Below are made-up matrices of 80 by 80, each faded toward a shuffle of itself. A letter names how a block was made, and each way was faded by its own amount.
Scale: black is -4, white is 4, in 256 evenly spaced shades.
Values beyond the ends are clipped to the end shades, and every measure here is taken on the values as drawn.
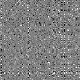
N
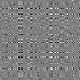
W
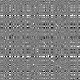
W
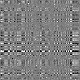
W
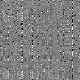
N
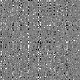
N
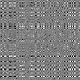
W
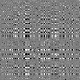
W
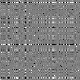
W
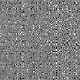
N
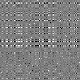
W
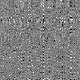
N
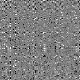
N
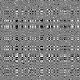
W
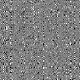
N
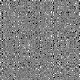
N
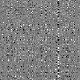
N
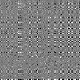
W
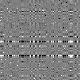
W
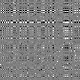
W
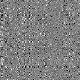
N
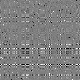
W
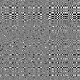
W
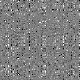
N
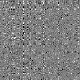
N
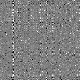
N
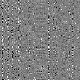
N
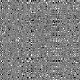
N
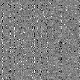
N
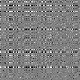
W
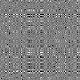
W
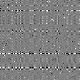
W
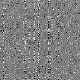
N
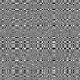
W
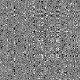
N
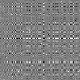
W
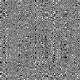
N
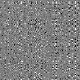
N
